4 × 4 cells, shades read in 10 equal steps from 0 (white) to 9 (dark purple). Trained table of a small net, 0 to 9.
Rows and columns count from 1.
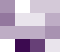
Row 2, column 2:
1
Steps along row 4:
up down down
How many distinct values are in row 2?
3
